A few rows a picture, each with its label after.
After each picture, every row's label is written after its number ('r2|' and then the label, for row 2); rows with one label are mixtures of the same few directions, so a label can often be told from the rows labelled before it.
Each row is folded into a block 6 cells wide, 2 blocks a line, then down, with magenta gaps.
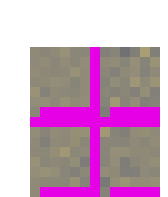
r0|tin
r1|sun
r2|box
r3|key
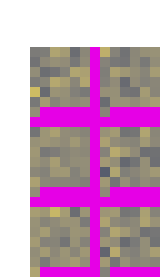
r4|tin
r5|key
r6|key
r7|tin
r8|sun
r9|tin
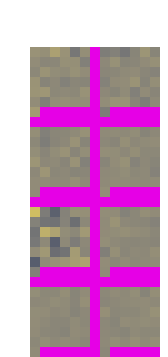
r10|sun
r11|sun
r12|box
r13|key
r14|key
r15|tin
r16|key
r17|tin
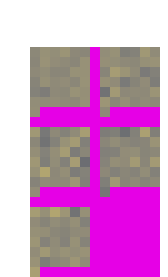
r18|box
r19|tin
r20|box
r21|sun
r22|sun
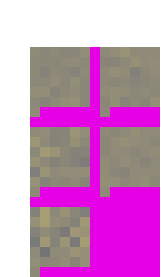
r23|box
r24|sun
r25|tin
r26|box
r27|box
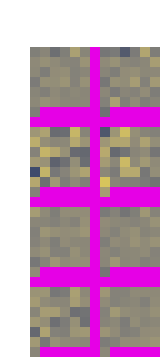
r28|sun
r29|sun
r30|tin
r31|key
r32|key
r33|sun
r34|tin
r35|key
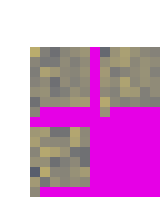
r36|key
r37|key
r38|tin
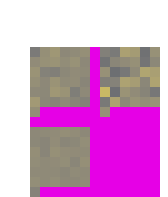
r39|key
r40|tin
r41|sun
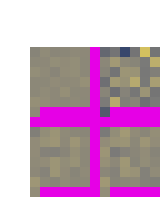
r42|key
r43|sun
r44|key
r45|key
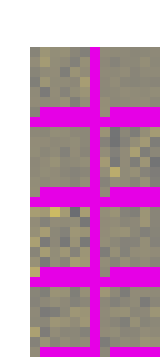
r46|box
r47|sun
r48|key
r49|box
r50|sun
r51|tin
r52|tin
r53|key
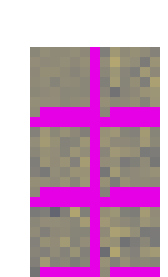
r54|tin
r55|box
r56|box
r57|tin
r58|sun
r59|tin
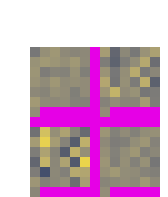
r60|key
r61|box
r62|box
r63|box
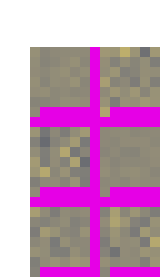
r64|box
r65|sun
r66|box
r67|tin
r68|key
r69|box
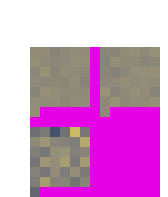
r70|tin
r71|tin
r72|sun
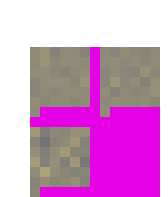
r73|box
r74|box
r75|box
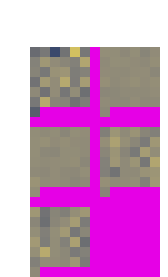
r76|sun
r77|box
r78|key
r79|box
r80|box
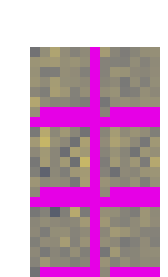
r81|key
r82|key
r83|box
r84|box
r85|sun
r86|tin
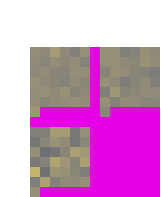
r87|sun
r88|tin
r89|tin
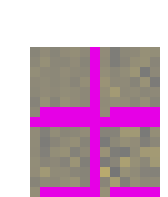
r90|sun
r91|box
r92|box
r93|tin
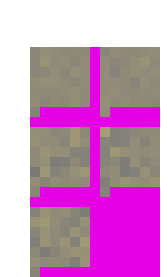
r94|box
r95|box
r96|tin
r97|key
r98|box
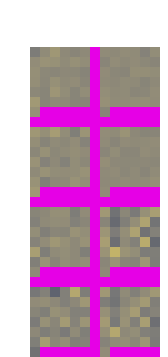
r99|key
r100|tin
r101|sun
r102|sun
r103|tin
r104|box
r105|sun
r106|box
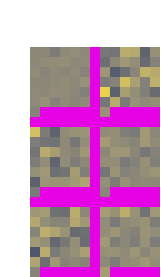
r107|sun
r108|tin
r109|key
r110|tin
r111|tin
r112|sun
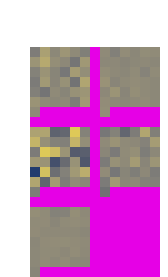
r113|box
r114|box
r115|tin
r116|sun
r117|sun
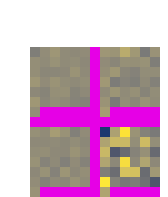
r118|key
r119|sun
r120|sun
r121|key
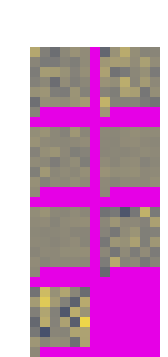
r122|key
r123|key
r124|tin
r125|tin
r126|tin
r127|sun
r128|box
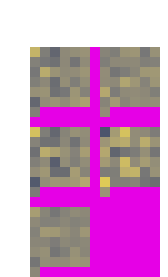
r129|key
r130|tin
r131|key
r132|key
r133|key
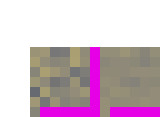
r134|tin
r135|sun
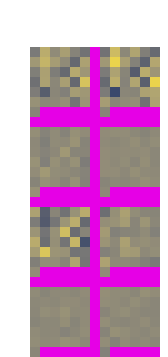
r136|box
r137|box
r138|box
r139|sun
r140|box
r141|key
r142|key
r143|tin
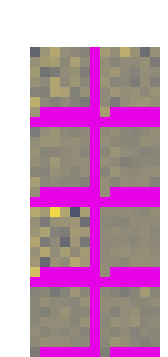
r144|key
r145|sun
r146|key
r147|tin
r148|sun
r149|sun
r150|sun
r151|sun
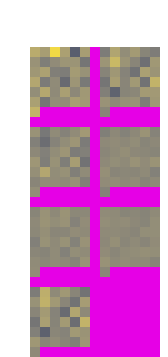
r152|sun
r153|box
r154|box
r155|sun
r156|box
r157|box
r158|box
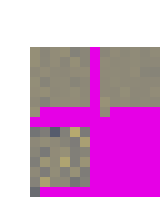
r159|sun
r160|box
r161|sun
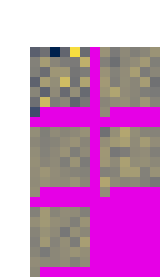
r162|sun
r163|box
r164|box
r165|key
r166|box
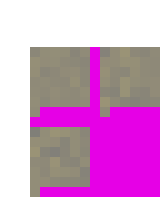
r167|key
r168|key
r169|key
